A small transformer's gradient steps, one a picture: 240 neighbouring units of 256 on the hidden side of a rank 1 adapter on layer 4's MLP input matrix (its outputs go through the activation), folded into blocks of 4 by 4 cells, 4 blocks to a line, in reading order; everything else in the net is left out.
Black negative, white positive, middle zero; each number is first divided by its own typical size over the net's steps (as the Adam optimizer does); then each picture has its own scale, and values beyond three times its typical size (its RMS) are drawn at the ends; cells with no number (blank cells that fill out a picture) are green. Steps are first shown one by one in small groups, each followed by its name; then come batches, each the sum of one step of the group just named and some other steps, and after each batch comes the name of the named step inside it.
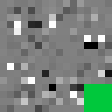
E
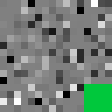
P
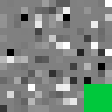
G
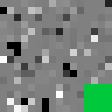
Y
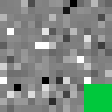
P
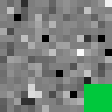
G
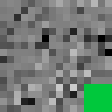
P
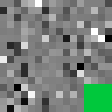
Y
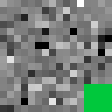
G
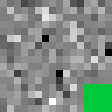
P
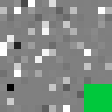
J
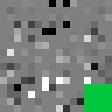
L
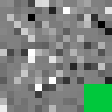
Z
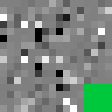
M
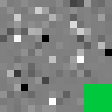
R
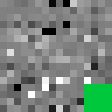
L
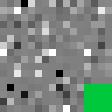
J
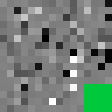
R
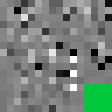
Z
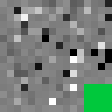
R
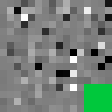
Z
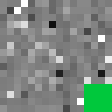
Z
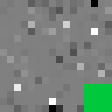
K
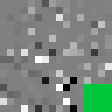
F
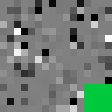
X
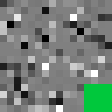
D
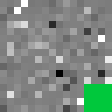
F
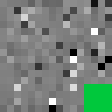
K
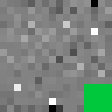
K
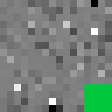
K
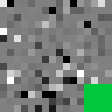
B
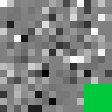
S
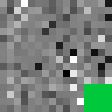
B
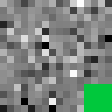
S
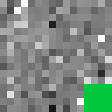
B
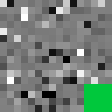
B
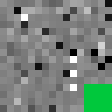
S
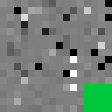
S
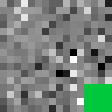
B
